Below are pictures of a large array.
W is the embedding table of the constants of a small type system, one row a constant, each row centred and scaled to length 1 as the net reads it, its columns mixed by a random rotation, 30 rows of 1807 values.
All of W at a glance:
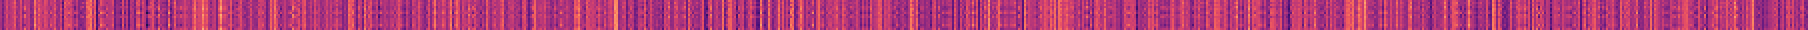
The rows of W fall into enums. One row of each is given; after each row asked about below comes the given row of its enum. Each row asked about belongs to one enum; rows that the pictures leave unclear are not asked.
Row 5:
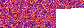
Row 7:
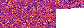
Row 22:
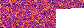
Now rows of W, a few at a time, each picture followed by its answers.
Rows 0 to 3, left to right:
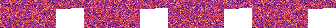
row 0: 22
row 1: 5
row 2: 7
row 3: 22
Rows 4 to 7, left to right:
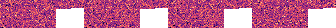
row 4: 22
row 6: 5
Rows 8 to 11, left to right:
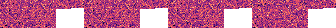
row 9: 5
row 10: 5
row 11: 22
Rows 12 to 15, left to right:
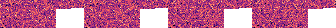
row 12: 22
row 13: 22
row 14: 5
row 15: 5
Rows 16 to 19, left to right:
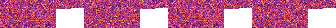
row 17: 7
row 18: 5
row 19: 22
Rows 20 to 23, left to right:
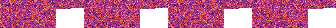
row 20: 22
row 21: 5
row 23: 5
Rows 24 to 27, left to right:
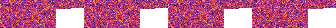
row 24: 22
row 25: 22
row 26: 22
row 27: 5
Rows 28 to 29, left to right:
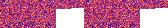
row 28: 5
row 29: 5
